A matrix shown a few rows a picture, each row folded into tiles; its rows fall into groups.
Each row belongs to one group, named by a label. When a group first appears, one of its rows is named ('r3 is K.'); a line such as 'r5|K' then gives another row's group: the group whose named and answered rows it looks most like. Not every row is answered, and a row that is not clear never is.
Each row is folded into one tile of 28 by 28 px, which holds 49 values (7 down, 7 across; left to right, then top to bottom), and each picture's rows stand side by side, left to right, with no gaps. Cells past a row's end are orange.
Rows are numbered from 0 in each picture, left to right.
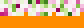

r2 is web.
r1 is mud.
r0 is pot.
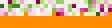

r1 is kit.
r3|web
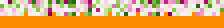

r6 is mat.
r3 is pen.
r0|kit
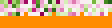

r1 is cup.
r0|mud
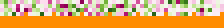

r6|mud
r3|cup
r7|pot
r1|web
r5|web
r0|web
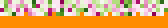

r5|cup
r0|web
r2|pen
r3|cup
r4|mud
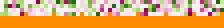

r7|cup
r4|kit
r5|pot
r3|web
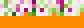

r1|pen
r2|pen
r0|web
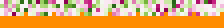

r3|pen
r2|kit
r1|mud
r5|web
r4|kit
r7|mat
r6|pot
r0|cup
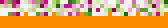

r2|cup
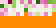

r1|mat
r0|kit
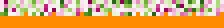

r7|pot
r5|web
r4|mud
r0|pen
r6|cup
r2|pot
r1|web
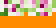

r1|mat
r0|pen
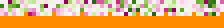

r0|kit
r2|kit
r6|pot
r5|web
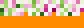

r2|web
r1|web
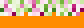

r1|cup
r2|web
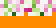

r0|web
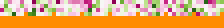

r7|mat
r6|cup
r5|mud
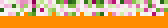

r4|mat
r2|mud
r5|cup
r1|pen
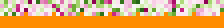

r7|kit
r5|pot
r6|pen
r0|web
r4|mat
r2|cup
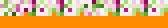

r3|kit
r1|pen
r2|pen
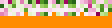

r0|kit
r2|mud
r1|mud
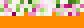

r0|cup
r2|cup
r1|pot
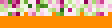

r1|kit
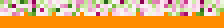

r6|mat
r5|mat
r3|cup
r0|cup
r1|pen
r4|kit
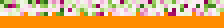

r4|kit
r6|pot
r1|mud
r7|kit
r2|pen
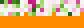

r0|mud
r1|pen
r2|web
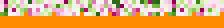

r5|mud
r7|pot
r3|web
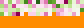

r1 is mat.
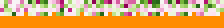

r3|mud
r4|mat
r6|mud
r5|mud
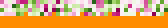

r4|pot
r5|cup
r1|web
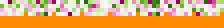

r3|pot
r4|kit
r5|mud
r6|kit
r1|mud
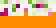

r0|pot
